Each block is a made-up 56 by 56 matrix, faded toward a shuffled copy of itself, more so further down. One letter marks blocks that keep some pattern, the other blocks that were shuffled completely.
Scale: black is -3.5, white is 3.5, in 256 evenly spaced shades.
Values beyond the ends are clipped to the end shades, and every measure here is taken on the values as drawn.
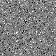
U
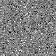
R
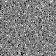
R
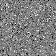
U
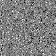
R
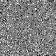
R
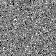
R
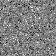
R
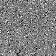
R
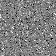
U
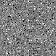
R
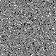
R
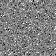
R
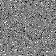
R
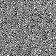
R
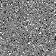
R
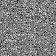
R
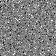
U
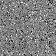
R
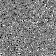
R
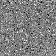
U
